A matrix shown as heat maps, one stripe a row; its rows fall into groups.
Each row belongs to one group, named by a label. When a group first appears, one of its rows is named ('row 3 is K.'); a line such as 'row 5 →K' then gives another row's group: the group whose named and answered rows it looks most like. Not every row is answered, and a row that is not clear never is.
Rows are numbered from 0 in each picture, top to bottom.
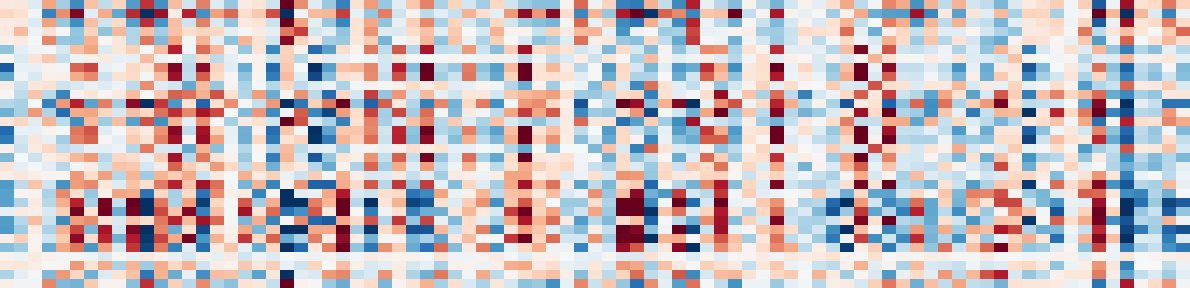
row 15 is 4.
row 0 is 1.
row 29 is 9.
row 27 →9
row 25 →9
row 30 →9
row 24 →4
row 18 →4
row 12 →4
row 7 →4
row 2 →1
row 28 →1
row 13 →1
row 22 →9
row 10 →4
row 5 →4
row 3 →1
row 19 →9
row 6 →1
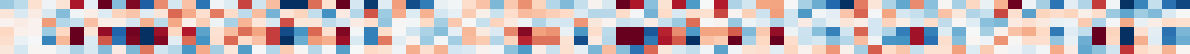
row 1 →4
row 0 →9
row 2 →1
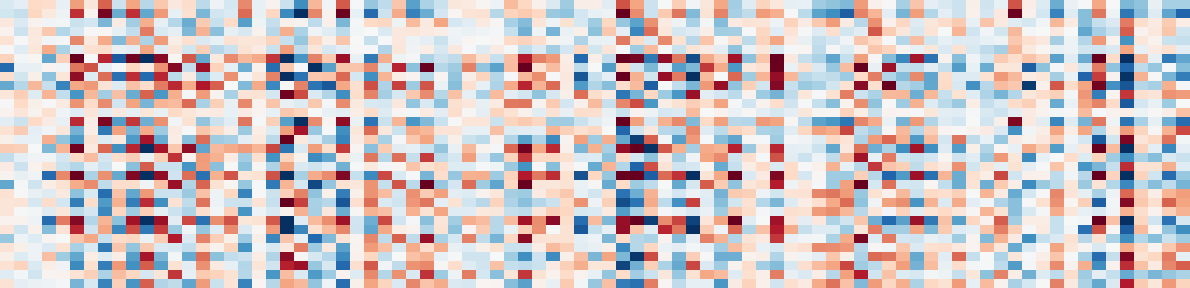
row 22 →1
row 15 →1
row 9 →4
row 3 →1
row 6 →9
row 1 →9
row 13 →9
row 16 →9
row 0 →9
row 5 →1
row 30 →4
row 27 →1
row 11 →9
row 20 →4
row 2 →1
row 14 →1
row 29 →1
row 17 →4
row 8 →9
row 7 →4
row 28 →1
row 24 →9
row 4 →9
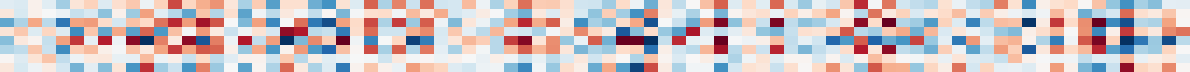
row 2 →4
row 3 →1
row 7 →1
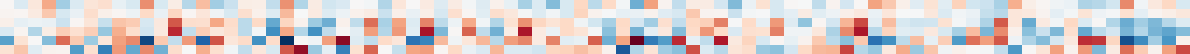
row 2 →4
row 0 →1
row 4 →9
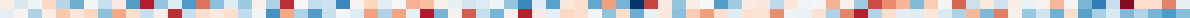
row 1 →4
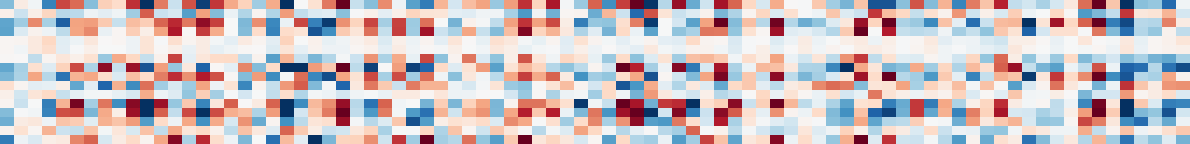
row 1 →1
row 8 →4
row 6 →4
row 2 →4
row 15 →4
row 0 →9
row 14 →1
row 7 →9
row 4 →1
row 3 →4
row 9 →1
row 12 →9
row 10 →1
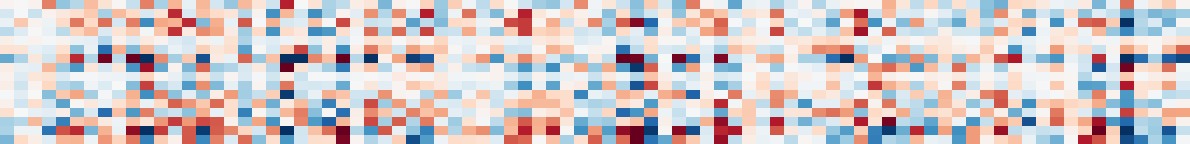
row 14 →9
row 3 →4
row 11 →4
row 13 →4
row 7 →1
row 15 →9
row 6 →9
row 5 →1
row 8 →1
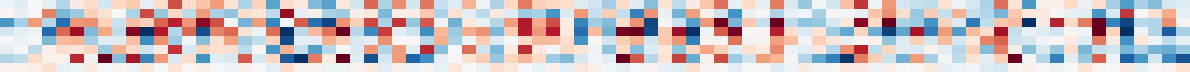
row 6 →9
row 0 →4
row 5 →4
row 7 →1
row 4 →9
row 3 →9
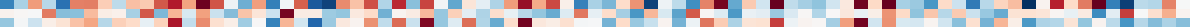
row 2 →4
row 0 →4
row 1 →1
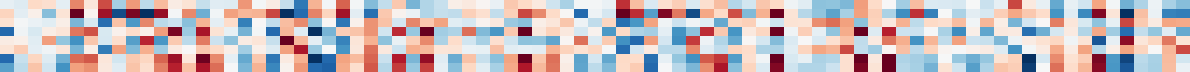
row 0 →9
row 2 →1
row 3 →4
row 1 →9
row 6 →4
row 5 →1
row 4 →1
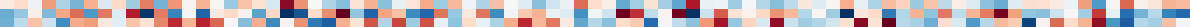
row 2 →4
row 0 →1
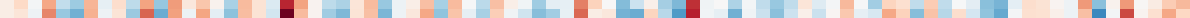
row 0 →1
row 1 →1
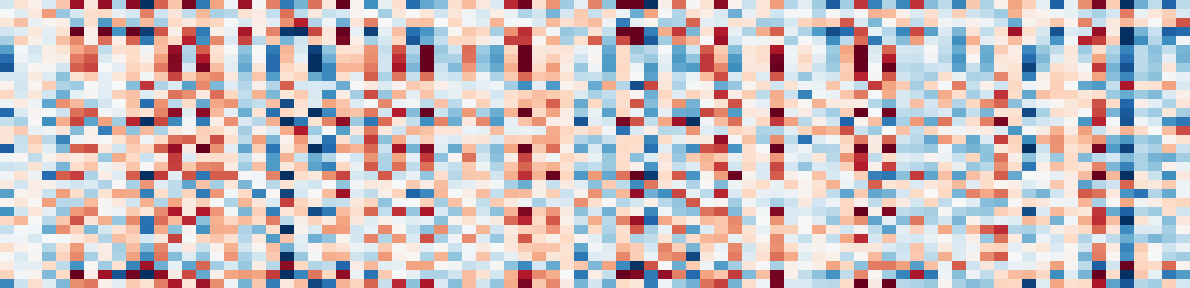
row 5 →4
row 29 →1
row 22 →1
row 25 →9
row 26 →4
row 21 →9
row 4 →9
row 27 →9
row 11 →9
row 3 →9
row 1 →1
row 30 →9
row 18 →4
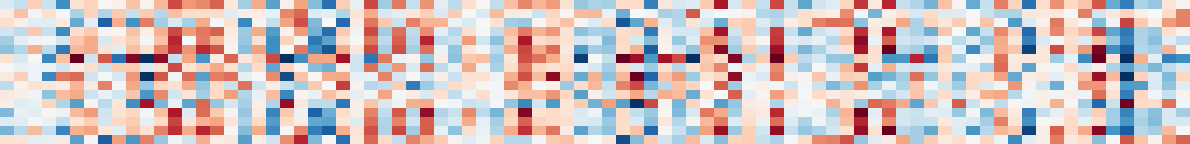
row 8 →9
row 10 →9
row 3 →4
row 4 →4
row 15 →1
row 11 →1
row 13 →4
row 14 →4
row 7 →4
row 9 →9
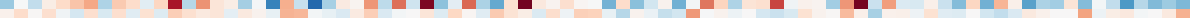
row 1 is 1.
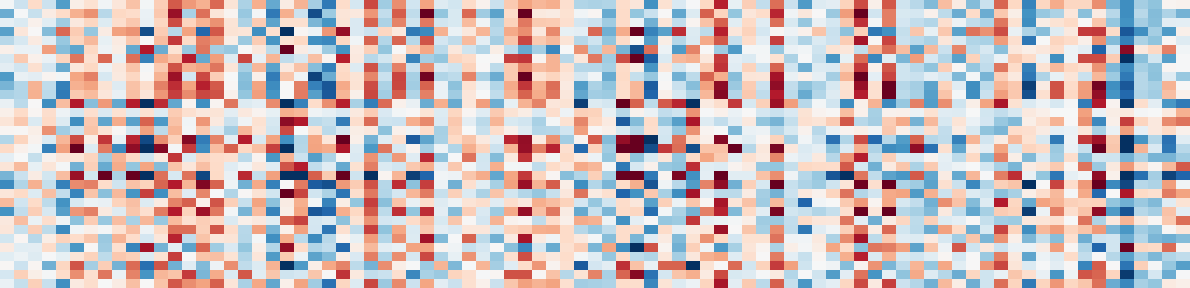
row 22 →4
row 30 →9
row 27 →1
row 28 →4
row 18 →1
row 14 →1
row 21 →1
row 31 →4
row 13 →1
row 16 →9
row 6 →9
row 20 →4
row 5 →1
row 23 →4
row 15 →9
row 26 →4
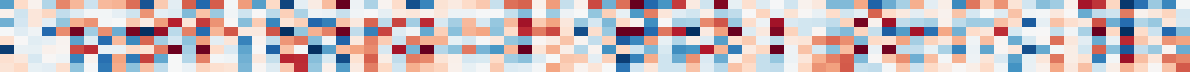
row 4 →1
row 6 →1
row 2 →4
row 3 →9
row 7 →1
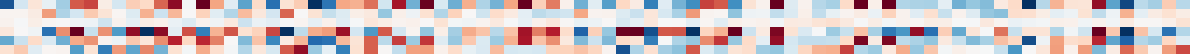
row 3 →9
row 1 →1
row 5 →1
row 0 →4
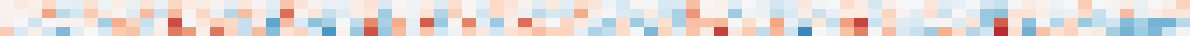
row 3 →4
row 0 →1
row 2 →4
